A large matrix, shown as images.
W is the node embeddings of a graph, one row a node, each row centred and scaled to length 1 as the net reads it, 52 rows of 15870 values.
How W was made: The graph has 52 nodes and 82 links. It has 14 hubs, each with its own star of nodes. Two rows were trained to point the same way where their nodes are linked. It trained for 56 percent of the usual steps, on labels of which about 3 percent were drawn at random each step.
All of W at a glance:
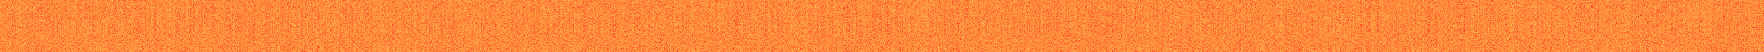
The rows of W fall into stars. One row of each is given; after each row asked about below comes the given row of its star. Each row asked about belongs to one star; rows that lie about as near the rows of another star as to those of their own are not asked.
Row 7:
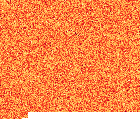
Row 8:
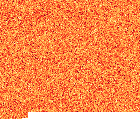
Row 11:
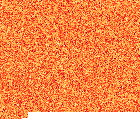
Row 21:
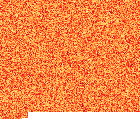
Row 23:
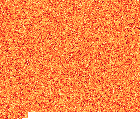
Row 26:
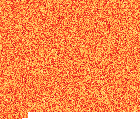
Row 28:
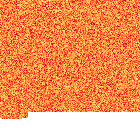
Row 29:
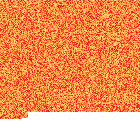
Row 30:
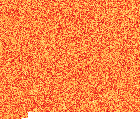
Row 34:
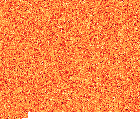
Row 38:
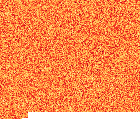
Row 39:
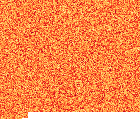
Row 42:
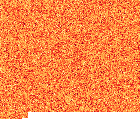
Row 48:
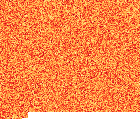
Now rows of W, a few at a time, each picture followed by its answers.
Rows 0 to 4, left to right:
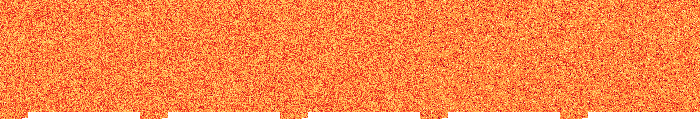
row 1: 38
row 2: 39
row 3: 26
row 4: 23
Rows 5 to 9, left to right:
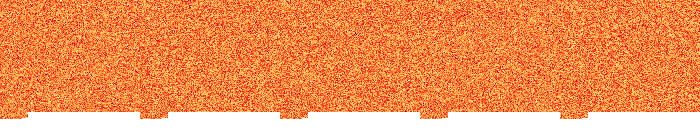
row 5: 29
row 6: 7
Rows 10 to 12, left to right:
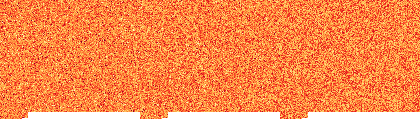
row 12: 34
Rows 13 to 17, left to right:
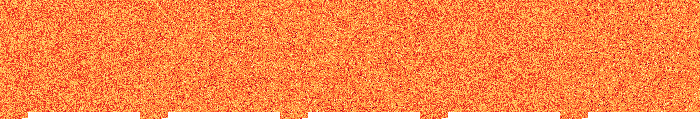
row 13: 42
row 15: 39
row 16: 8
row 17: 8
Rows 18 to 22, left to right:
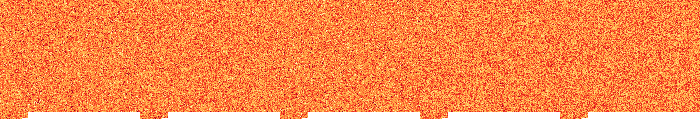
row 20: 34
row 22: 7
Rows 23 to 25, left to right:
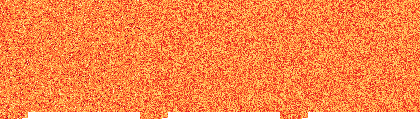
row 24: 11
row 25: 26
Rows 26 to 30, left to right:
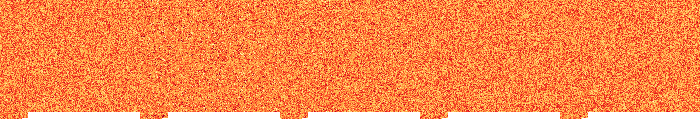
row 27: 23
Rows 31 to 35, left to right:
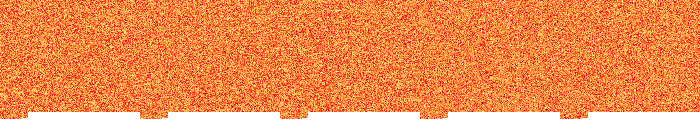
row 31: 28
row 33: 11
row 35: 29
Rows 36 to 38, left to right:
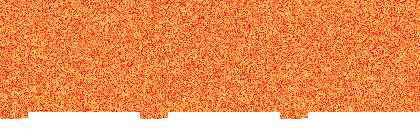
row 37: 26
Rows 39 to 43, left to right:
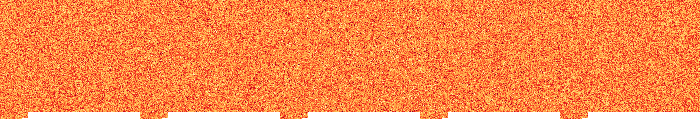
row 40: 48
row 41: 34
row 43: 21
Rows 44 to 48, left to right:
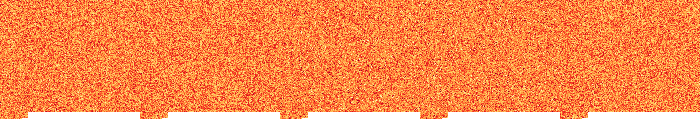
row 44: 11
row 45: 48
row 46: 30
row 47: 23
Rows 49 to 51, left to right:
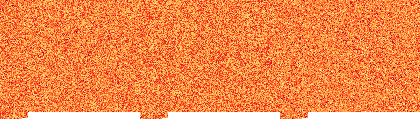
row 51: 8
